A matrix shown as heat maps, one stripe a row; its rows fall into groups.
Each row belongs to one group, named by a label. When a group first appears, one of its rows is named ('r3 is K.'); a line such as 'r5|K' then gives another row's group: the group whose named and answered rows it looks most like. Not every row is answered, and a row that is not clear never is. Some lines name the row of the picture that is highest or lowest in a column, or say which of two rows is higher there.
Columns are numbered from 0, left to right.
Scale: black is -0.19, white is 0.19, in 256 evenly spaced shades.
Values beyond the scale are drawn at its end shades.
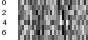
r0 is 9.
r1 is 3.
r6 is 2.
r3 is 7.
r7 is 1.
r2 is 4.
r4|1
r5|3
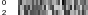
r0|4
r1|1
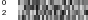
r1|9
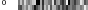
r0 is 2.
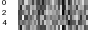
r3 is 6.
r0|3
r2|7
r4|7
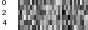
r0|1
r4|6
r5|7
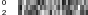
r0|2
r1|4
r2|6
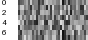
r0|7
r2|6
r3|2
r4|9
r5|9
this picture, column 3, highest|7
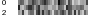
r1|6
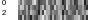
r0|2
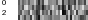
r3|6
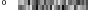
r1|4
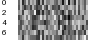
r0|7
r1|9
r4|3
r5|4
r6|7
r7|3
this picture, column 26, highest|1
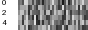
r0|3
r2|1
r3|3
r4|3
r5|9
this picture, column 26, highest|5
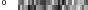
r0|3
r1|9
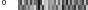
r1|7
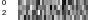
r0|2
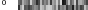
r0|2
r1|6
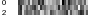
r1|4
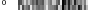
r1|7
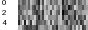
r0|7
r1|7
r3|7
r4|6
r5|9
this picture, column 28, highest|1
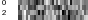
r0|1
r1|9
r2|2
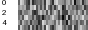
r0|1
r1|2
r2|4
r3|3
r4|6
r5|1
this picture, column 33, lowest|1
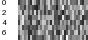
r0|6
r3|9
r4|6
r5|9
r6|9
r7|1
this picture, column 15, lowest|2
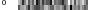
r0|3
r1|1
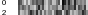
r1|7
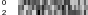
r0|9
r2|2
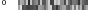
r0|1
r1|9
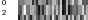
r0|4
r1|2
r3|6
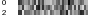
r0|7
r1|3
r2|6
